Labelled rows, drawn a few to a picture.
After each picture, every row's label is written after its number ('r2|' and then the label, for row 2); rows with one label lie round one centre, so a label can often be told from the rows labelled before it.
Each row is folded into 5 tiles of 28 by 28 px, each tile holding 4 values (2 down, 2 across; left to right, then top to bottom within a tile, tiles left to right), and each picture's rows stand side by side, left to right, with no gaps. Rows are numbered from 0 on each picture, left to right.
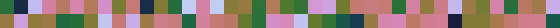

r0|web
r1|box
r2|web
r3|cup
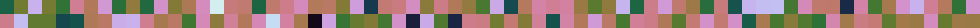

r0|web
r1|box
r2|cup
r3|cup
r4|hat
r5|box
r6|box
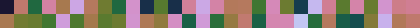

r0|box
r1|box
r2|web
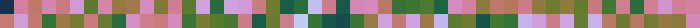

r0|box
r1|hat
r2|web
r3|web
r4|hat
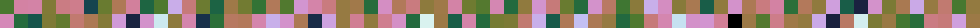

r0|cup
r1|web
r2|cup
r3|cup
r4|web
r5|cup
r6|web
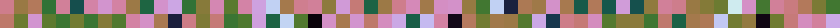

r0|hat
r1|cup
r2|cup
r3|cup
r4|hat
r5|web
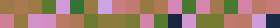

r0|hat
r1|cup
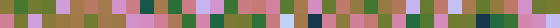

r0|hat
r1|box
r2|cup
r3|web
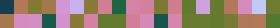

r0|box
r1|hat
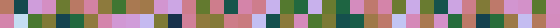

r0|web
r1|cup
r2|web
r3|web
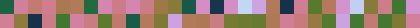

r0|cup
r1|hat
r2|box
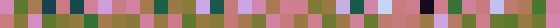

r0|hat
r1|hat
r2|hat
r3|box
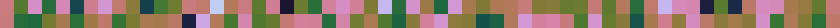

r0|hat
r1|box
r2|box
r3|web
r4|hat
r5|box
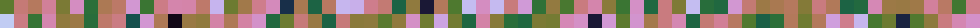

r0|cup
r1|cup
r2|box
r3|box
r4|cup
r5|web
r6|web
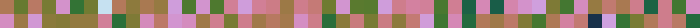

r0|hat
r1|hat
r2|hat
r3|hat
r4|cup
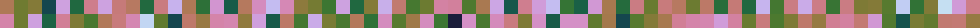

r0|hat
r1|cup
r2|hat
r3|cup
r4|web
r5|hat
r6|hat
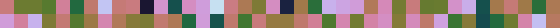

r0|hat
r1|box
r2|box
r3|web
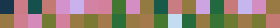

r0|box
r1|hat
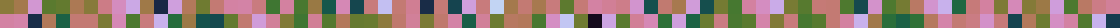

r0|cup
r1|web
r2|hat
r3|box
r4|cup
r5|box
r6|web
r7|cup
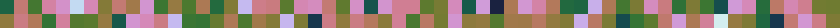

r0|box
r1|hat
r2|cup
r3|hat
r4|web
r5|web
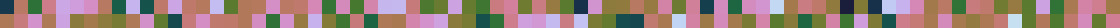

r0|box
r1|cup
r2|hat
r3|web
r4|web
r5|box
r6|box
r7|hat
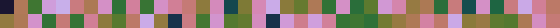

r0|box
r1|cup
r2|hat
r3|hat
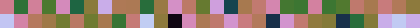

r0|hat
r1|cup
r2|web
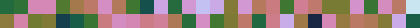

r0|web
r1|box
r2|cup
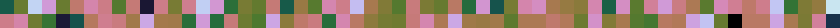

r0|web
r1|box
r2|box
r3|hat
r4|hat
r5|cup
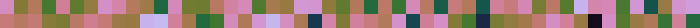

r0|hat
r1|web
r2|cup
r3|web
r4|cup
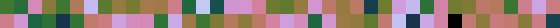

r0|web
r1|hat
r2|cup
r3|cup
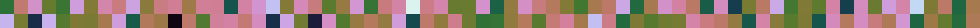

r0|cup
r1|cup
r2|cup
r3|hat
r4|hat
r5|box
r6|box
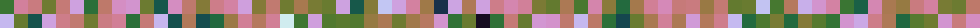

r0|cup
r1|web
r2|hat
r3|web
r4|web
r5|hat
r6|web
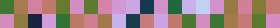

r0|cup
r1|box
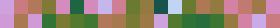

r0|hat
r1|web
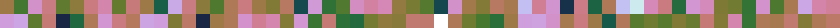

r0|web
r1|web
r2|web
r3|web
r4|box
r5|hat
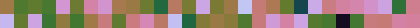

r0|hat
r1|hat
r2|web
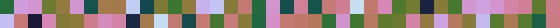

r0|cup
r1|box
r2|box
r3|box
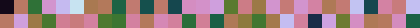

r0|box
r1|box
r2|cup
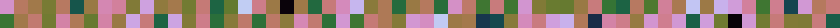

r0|hat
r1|hat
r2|box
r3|web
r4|cup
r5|cup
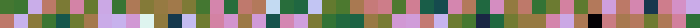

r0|web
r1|cup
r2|web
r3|web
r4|cup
